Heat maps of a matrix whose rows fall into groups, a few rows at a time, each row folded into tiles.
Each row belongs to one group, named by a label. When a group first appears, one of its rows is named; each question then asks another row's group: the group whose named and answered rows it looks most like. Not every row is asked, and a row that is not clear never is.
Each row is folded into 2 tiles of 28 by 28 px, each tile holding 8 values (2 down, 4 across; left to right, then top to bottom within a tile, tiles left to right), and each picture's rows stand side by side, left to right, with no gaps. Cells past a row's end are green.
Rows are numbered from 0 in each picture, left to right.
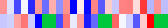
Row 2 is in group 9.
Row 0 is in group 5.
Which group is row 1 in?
5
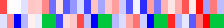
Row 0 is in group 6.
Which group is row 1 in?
5
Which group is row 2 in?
5
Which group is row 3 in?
9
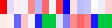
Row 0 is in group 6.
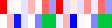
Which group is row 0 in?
6
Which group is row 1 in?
6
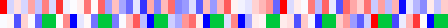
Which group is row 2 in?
5
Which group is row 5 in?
6
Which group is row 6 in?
9
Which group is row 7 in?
5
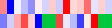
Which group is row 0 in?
5
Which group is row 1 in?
9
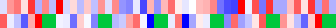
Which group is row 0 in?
9
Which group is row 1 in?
6
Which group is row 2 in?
5
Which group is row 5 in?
9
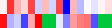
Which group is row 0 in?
9
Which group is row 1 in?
5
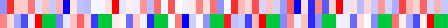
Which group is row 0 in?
9
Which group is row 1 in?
5
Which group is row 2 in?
6
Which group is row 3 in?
6
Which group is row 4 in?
9
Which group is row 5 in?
5
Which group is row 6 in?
6
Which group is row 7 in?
9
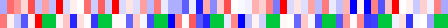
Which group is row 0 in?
9
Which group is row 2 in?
6
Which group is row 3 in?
5
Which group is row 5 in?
6
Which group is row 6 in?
5
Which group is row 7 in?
6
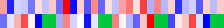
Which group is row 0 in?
5
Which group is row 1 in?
5
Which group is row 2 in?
9
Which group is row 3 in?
5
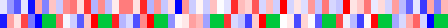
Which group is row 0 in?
5
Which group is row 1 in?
9
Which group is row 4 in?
9
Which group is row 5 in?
6
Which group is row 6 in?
9
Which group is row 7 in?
5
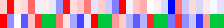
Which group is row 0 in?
9
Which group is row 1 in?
9
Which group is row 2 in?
9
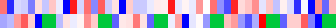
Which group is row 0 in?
5
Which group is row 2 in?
5
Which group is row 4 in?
9
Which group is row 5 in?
5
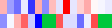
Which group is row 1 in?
9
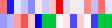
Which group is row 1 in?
6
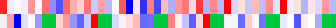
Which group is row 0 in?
6
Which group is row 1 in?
9
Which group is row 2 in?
5
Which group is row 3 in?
9
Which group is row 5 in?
6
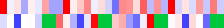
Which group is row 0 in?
6
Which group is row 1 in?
9
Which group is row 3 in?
6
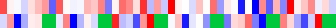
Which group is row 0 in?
6
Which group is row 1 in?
6
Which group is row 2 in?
9
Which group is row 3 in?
6
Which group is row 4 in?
5
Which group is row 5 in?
9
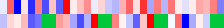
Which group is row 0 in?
5
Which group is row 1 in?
9
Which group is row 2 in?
9
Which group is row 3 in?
6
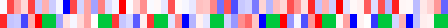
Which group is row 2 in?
9
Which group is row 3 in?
6
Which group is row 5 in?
9
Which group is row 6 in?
6
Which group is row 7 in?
6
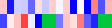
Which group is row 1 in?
5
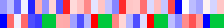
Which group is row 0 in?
5
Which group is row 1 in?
9
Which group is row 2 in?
9
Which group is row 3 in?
5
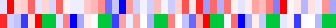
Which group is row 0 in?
9
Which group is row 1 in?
6
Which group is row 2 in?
5
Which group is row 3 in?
9
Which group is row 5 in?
6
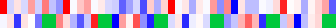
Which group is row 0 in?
6
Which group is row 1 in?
9
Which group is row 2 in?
5
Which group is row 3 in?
6
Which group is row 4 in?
5
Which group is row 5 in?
6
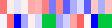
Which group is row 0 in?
6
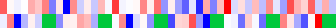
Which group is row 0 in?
6
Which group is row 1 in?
5
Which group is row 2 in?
6
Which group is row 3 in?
5
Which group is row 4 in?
6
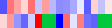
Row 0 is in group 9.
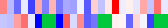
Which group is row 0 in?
5
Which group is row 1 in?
5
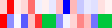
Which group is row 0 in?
9
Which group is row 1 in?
5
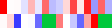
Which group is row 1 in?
9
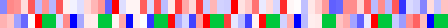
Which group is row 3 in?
9
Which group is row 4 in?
9
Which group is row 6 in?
9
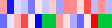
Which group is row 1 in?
9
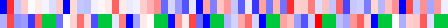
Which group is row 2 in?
6
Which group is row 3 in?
5
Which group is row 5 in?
9
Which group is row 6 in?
5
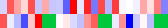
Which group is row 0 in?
9
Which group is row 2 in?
6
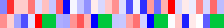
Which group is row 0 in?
9
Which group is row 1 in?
5
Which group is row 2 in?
5
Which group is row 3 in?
6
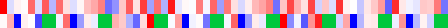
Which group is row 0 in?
6
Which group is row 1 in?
6
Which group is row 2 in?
9
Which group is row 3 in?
6
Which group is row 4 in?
6
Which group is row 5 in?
9
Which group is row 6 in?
6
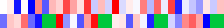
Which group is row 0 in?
5
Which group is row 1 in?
9
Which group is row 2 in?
6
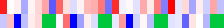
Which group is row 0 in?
6
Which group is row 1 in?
6
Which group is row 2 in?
6
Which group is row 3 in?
6
